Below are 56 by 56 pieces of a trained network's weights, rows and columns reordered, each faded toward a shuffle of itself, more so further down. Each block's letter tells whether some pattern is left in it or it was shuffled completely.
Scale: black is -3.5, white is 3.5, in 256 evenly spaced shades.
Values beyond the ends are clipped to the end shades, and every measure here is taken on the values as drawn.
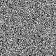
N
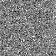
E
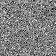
N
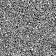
N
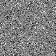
E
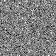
N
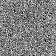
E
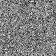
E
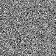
E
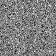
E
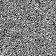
N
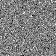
N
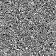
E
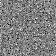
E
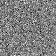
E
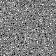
N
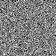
N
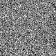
E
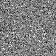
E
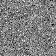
N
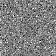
E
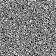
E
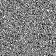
N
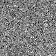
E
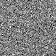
N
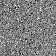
N
